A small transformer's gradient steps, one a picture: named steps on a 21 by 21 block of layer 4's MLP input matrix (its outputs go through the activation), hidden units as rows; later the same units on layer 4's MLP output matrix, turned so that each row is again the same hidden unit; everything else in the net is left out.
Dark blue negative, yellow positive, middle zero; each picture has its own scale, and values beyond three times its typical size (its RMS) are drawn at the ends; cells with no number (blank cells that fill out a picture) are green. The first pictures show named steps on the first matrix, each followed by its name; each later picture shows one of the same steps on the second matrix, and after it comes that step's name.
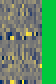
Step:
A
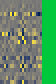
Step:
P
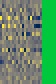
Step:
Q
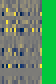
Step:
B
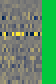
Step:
A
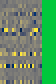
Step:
B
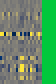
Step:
P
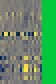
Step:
P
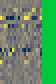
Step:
Q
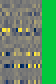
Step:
B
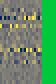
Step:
Q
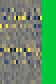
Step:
Q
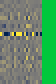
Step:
A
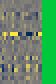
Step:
P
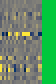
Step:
P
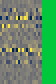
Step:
Q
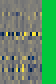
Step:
P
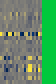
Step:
P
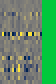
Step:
P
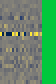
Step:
A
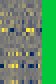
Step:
B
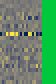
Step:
A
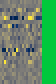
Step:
Q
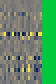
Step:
P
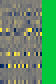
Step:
B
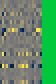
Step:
B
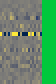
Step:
A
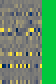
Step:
B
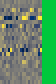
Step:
Q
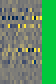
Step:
Q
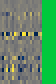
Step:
P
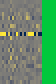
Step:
A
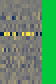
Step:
A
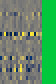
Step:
P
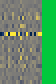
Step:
A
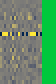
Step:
A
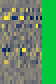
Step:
Q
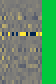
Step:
A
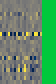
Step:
P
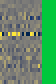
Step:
A
